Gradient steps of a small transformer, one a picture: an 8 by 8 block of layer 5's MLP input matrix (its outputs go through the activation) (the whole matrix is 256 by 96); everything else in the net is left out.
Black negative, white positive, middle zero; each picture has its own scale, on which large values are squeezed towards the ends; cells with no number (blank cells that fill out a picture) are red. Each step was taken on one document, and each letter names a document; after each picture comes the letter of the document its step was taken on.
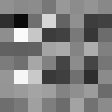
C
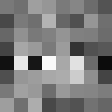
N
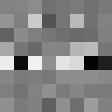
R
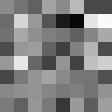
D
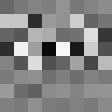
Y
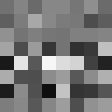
N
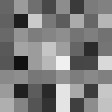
N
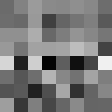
D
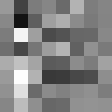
C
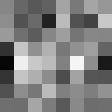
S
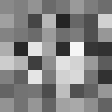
R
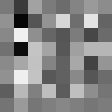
C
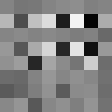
Y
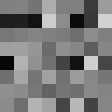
D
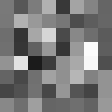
Y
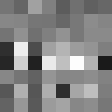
N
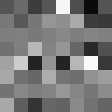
D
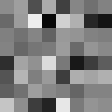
S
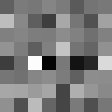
S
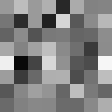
S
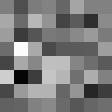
C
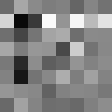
C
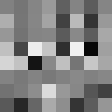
Y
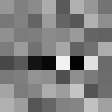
R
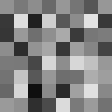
N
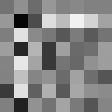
C
